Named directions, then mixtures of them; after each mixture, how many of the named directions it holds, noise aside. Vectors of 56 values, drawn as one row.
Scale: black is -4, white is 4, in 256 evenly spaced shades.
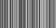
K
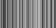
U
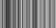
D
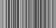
three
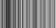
one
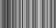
two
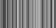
one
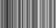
three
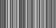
three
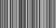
one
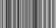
two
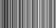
three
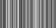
three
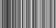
two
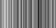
three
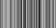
three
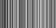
two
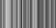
one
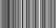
three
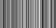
two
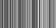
two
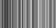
three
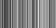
three
